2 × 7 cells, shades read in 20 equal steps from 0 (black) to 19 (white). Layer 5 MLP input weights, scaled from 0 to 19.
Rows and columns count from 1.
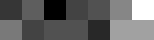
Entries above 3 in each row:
6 6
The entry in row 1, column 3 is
0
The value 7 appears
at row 1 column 2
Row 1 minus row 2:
-5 2 -6 -1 3 -2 7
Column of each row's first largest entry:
7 6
